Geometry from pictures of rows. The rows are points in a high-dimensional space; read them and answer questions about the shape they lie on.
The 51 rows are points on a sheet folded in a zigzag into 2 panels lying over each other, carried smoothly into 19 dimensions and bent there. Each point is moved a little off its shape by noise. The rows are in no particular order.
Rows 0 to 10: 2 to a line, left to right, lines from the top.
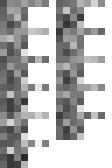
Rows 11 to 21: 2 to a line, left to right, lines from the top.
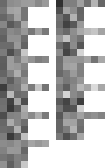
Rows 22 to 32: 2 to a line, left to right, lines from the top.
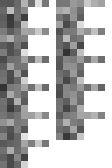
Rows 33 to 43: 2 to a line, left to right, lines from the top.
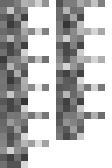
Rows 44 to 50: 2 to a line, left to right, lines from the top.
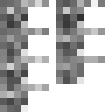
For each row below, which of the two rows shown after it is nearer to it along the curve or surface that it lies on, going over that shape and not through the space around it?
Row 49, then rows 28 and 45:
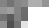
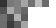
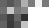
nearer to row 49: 45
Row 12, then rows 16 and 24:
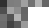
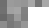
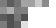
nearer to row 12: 16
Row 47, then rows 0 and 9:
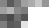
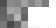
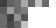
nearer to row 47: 9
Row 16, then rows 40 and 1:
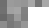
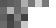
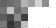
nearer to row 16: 1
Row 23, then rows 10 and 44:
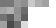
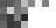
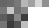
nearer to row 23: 44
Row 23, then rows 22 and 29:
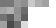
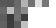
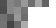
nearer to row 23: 22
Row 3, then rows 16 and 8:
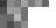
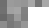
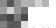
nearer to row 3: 16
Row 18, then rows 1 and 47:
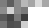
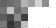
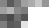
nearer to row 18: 1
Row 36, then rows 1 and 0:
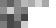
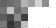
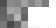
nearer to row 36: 1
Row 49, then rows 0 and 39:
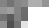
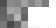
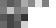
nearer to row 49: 39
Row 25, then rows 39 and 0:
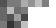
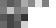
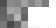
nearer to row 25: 0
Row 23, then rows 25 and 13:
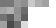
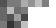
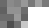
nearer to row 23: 25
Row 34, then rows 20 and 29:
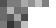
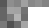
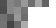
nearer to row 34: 20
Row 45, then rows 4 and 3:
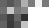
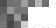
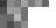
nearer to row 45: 4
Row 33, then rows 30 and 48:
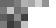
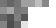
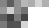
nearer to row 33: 48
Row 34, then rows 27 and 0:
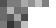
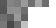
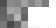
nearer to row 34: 0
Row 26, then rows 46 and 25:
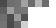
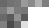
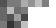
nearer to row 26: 46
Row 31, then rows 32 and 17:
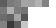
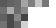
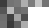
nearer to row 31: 17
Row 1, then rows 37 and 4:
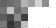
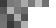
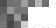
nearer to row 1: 37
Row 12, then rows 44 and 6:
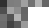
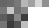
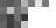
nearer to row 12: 44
